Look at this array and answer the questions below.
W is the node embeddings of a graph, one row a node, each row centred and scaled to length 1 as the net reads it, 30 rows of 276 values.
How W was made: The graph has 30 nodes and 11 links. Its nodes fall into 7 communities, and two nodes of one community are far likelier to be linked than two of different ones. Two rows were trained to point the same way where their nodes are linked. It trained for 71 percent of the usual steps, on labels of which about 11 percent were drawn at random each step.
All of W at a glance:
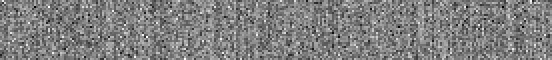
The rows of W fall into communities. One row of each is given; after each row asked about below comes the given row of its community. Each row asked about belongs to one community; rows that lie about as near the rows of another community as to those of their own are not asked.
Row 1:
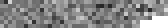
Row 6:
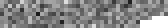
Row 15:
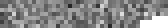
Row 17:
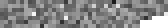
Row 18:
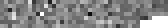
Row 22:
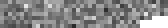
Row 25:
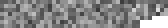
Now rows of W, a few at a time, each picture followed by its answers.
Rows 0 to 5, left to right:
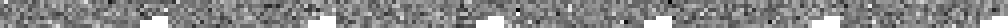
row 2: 18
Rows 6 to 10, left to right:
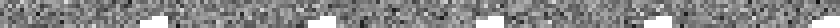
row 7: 15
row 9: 18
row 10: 6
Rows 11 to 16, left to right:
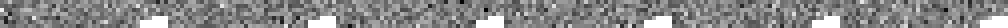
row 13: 25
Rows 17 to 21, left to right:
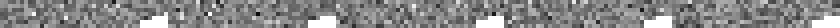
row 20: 17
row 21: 22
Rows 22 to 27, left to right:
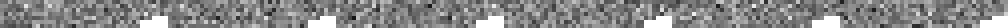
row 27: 1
